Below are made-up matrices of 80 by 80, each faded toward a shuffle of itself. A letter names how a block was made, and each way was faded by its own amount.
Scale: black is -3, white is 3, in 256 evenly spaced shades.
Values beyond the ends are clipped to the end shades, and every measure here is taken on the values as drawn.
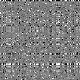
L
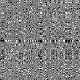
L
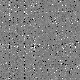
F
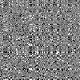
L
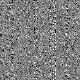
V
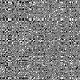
L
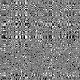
L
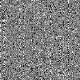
V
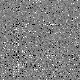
F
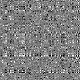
L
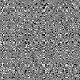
L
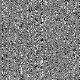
V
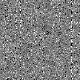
V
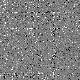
F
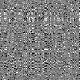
L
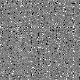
F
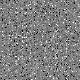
F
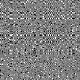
L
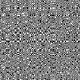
L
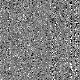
V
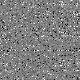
F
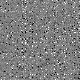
F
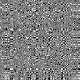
L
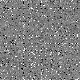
F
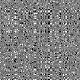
L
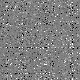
F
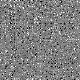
F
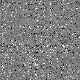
F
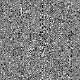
V
